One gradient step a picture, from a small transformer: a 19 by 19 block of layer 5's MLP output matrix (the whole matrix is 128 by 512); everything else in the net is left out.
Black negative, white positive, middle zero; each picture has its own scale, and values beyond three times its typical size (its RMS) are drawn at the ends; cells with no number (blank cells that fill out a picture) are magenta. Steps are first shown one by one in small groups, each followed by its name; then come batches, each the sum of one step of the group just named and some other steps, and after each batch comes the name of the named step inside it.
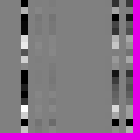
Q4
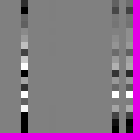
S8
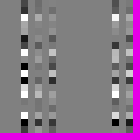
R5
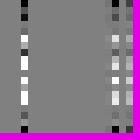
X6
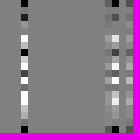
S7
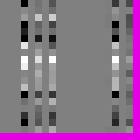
Q4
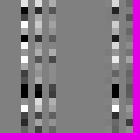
Q4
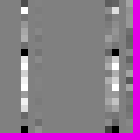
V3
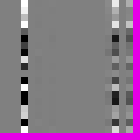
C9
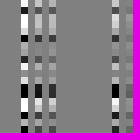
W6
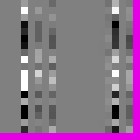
V3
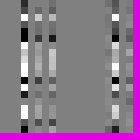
V3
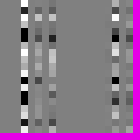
C9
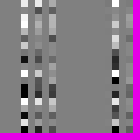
W6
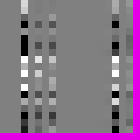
C9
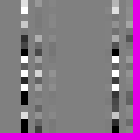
C9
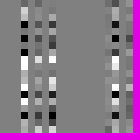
V3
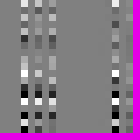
W6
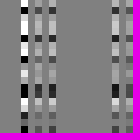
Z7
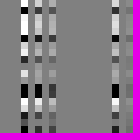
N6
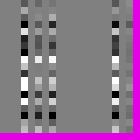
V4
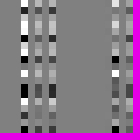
Z7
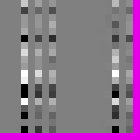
Z7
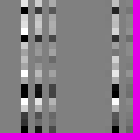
N6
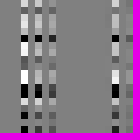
N6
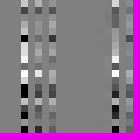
Z7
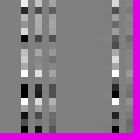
N6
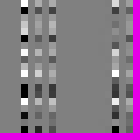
Z7
